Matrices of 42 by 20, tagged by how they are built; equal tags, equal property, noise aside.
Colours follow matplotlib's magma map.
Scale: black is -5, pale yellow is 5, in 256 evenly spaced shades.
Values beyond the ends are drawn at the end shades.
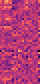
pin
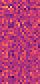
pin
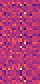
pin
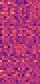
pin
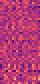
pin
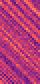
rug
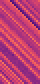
rug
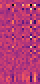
pin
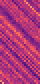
rug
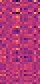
pin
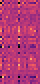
pin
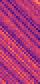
rug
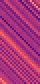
rug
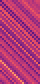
rug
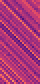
rug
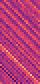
rug
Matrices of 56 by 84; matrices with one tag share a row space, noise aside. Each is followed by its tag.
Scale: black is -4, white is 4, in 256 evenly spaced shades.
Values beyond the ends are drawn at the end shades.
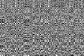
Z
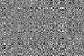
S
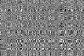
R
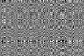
S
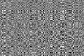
S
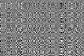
R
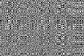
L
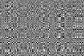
L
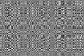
L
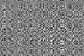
S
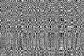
R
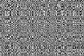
L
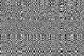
R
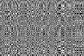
L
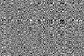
S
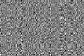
R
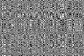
S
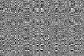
Z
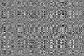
S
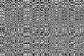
Z
